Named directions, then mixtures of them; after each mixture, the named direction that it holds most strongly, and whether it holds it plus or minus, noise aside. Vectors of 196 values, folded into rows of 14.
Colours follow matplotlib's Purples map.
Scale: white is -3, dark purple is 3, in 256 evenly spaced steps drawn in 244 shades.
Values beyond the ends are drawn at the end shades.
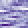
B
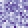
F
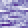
B, plus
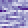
B, minus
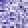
F, minus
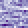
B, plus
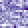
F, plus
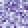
F, plus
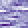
B, plus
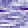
B, minus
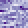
B, minus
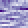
B, minus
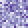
F, plus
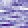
B, plus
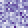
F, plus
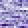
B, plus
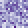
F, plus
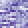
B, plus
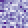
F, minus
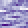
B, plus
